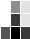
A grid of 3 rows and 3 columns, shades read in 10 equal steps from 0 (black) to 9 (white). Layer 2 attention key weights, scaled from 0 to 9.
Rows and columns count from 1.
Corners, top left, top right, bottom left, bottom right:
9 8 3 2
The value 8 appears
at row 1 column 3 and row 2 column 3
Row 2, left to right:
9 2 8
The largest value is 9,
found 2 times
